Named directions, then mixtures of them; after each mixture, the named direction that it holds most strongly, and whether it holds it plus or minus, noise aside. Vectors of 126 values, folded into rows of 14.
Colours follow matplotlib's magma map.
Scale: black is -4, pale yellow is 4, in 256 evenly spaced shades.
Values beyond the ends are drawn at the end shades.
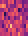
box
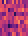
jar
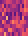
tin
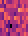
box, minus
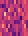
box, minus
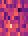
box, plus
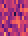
tin, plus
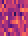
tin, plus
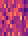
tin, minus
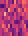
box, minus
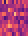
jar, minus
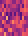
tin, plus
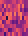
tin, minus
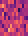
box, plus
